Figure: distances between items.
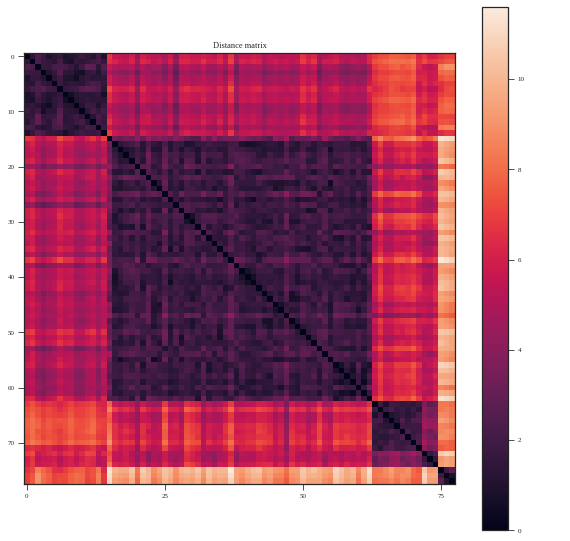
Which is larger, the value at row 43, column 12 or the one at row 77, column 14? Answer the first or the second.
the second
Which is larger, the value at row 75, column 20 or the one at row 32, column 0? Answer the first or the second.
the first
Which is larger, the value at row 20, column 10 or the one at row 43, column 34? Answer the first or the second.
the first
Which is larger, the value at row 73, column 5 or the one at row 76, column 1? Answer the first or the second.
the second
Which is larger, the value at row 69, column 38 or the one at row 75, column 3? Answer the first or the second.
the second
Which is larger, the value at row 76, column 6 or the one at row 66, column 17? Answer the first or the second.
the first
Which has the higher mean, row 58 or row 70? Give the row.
70
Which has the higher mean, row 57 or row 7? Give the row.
7
